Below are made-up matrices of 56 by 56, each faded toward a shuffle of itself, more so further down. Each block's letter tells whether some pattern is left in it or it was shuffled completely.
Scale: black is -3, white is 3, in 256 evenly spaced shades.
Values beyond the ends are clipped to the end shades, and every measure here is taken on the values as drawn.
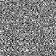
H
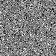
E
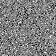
E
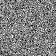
E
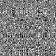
H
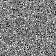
E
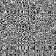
H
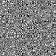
H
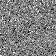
E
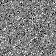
E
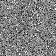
E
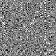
H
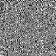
H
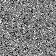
E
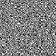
H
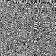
H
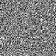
H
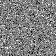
E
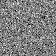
E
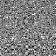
H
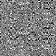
H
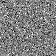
E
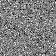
E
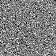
E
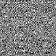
H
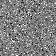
E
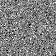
E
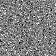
E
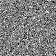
E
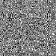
H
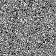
E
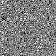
H
